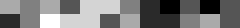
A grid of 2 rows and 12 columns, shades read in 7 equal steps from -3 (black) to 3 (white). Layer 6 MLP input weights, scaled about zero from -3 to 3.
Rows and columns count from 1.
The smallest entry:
-3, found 2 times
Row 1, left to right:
1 0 1 -1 2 2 0 -2 -3 -1 -3 -1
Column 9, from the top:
-3 -2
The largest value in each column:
1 0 3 2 2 2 1 -2 -2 0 1 -1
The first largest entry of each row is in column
5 3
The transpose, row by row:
1 -2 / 0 0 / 1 3 / -1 2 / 2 2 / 2 -1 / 0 1 / -2 -2 / -3 -2 / -1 0 / -3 1 / -1 -1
